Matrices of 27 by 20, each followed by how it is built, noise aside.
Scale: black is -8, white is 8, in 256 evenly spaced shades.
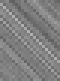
Toeplitz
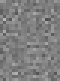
low rank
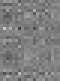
low rank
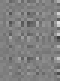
low rank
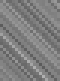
Toeplitz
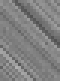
Toeplitz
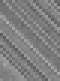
Toeplitz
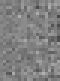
low rank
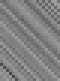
Toeplitz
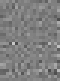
low rank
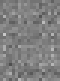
low rank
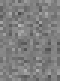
low rank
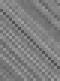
Toeplitz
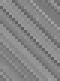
Toeplitz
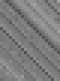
Toeplitz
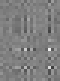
low rank
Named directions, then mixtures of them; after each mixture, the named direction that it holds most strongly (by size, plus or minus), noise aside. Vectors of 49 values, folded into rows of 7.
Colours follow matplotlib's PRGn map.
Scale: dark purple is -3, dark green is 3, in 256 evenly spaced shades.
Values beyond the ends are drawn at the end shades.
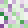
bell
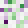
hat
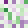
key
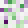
hat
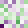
key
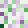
bell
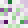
hat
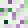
hat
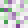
hat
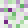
hat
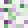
hat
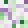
key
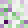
bell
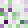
bell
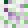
key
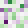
hat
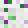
hat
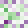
key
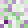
bell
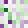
key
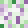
key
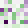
hat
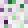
hat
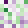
key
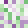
key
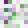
hat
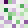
key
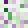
key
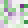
hat
